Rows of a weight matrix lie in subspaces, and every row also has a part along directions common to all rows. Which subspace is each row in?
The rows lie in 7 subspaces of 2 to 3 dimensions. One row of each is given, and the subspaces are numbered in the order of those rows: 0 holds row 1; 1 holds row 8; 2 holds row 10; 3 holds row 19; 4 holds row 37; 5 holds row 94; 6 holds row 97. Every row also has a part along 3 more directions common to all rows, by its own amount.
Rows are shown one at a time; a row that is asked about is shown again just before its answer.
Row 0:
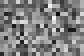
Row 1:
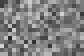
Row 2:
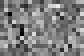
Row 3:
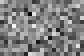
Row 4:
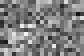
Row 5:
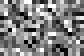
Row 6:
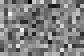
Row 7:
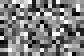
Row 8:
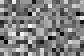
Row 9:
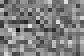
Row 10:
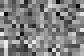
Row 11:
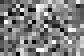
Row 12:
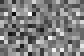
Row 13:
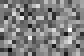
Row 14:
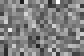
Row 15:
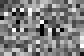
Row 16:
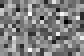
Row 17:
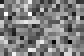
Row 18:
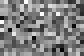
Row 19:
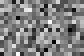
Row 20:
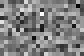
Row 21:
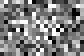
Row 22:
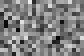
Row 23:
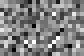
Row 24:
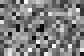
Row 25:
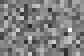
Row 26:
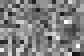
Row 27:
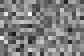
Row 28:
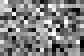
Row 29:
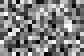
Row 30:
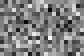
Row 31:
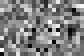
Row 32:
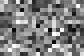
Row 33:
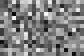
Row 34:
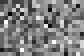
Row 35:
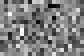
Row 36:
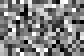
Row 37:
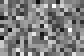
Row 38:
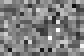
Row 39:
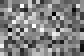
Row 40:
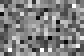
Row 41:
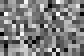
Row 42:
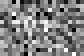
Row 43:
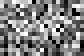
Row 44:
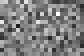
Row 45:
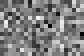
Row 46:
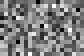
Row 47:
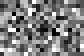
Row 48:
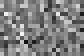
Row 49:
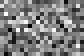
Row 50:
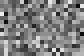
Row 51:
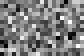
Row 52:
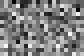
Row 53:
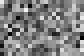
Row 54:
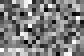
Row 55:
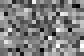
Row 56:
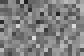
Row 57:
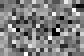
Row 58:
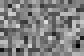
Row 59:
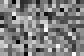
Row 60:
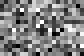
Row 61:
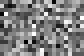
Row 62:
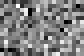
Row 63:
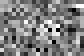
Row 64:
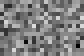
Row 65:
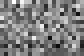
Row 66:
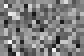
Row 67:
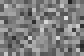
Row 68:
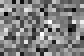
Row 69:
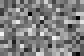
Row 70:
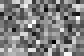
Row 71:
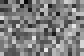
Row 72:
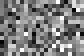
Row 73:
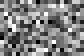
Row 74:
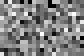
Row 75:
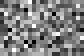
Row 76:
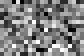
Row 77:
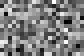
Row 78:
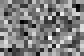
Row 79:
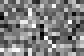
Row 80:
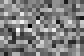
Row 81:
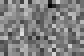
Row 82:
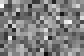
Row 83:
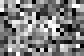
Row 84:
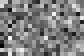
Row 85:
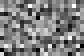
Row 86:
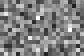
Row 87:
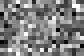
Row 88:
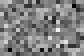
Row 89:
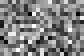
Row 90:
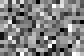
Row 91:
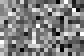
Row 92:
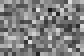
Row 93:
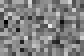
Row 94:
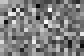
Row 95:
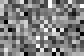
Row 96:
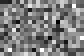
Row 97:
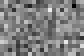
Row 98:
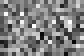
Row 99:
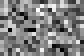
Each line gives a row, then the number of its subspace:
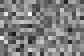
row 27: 1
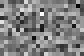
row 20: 3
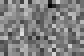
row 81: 2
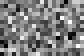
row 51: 1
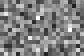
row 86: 6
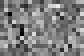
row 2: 2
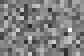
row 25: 5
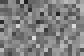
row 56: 3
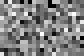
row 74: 2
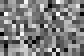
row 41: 2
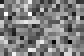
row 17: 1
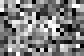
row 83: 6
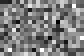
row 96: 6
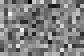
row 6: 2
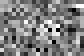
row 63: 3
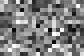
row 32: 4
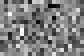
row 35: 2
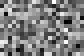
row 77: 0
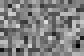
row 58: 0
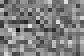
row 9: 1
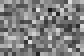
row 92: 6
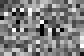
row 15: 4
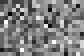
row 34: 5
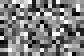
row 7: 4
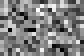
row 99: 3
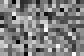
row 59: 4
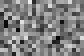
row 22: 5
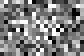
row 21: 2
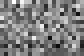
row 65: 4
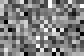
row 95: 2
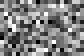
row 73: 1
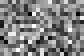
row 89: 1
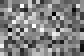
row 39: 0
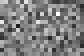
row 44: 3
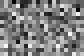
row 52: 4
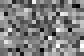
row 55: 6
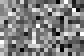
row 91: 5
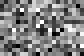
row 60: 4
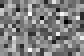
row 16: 0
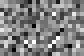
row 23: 0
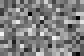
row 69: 0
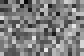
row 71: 3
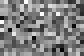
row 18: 3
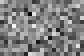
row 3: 1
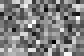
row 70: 1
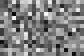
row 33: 4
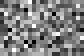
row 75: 0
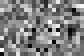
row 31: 3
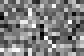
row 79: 4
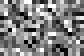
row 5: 3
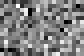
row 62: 5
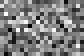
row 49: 1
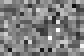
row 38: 6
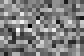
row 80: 1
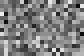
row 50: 2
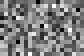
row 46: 4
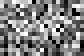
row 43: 4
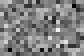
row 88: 6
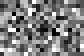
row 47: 5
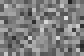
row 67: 6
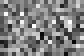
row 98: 1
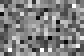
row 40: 6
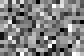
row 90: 0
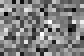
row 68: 3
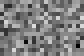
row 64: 0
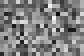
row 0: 2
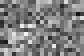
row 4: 1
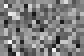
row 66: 5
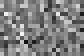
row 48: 2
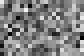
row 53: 0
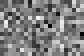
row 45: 5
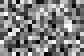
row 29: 6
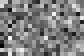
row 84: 0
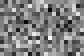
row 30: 6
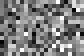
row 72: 5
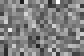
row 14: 2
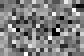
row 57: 5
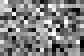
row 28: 3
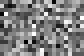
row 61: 0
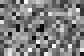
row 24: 3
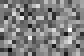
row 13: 5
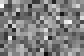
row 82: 0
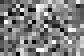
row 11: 5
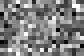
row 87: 6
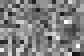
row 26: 0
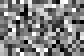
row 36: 5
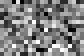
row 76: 4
